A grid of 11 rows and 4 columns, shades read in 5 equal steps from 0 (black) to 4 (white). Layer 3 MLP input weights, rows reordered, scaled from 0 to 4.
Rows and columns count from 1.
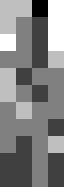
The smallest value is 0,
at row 1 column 3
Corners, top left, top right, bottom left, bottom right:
3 4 1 1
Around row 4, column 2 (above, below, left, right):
2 1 2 1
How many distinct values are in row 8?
2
